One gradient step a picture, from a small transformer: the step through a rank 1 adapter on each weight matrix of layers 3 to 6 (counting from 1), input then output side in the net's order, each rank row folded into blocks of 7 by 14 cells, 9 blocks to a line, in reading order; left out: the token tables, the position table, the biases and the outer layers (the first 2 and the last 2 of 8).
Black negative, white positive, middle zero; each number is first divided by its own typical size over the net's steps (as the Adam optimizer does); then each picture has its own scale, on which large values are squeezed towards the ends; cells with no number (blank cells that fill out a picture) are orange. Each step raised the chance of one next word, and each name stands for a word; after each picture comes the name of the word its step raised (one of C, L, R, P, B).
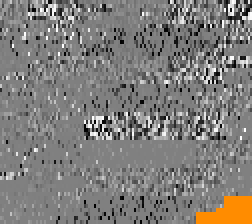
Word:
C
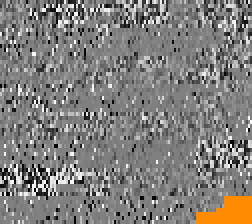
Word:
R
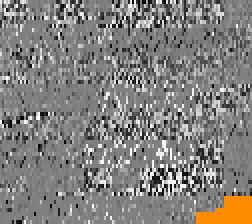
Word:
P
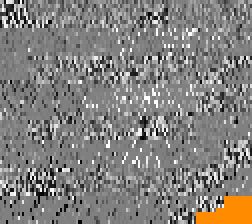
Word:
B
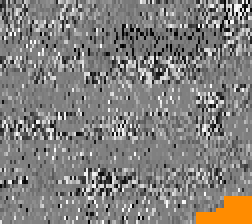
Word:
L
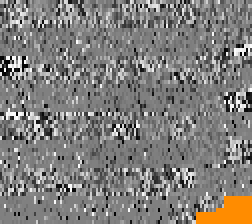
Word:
R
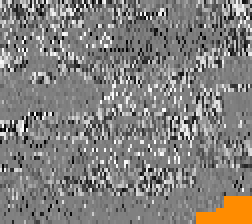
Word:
P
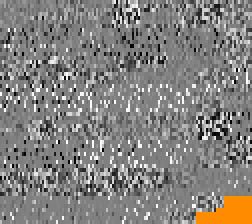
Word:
P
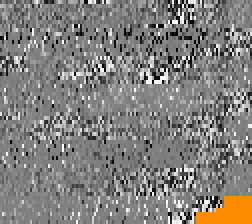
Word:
L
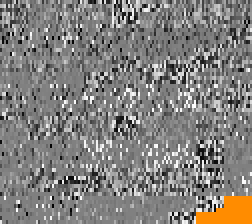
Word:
P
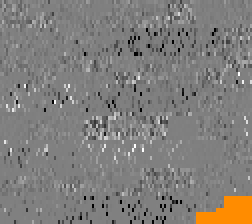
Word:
C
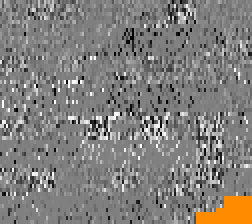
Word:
C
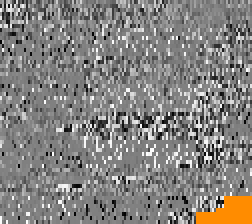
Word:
B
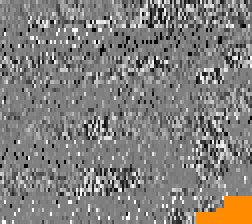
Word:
L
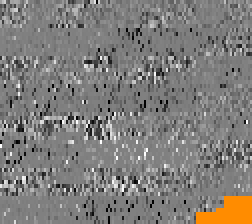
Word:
C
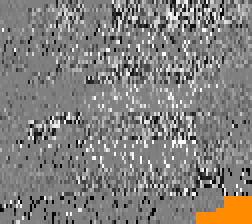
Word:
B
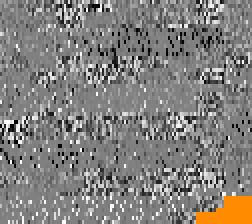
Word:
L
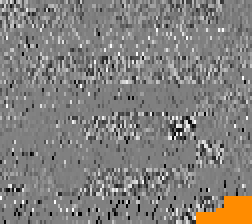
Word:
R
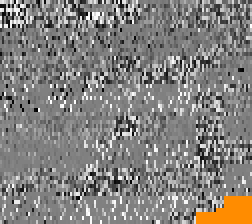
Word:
P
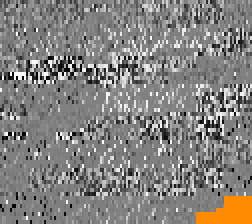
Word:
B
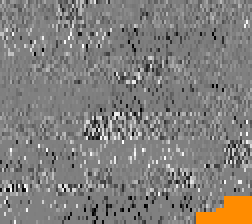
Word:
C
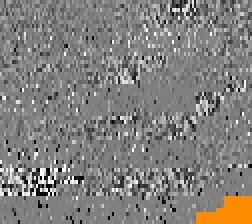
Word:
R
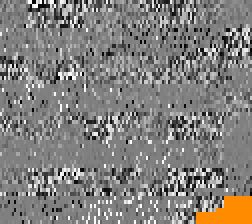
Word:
L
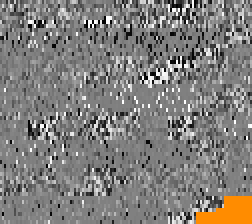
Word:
L
